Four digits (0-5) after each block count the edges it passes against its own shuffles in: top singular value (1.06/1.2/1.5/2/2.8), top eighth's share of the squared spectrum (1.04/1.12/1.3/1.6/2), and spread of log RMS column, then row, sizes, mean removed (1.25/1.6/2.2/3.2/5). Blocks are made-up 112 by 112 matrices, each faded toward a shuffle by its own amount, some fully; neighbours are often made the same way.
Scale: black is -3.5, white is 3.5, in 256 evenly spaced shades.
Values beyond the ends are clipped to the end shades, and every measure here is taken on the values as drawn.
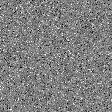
0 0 0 0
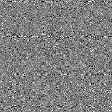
4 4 2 3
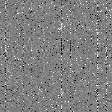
4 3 2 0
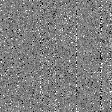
2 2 3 0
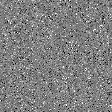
0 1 2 0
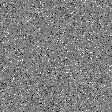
0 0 0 0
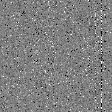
3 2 2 0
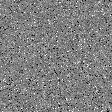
0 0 0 0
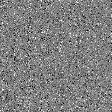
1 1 2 0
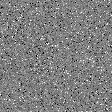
0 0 0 0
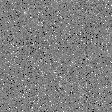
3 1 0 0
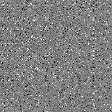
4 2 1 1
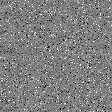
2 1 0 0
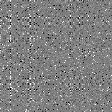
5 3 2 2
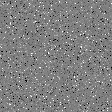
0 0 0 0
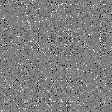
4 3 2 2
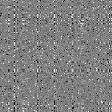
5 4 3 3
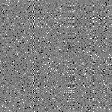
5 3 2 2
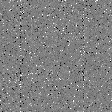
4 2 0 1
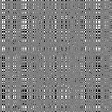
5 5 4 4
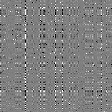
5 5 3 3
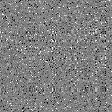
4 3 1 1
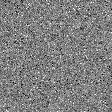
0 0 0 0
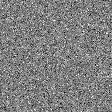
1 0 0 0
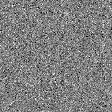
3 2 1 0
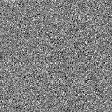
4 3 1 1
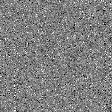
3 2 2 0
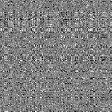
5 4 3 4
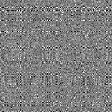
5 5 3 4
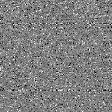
4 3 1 2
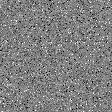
2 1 0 0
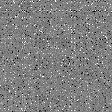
4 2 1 1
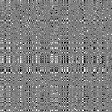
5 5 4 4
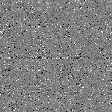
4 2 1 1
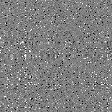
4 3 1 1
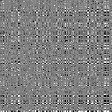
5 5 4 4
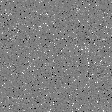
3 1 0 0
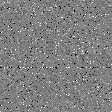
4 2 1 1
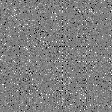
4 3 2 2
